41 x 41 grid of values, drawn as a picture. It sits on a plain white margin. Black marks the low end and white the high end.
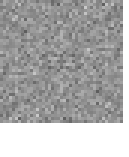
There is no overall slope. A half turn leaves it unchanged. No single row or column stands out from its neighbours. Fine speckle covers the field. The histogram is bell-shaped. There is no seam.
